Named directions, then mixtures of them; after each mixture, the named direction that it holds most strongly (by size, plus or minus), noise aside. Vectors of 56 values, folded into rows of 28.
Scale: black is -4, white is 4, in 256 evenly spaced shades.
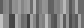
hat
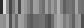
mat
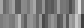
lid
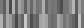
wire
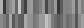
mat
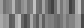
lid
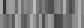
lid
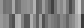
lid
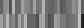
wire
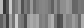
mat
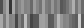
wire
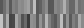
hat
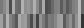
wire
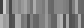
hat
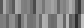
lid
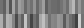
wire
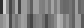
mat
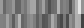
lid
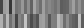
wire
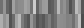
hat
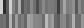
mat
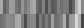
lid
